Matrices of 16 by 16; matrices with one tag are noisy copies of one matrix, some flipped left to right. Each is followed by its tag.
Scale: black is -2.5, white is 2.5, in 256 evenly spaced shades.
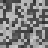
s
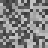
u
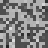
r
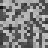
r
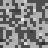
s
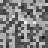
r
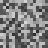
r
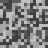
s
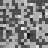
s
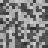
r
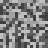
r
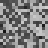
u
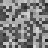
r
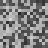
u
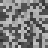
r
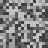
r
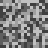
r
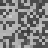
u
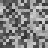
u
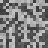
r
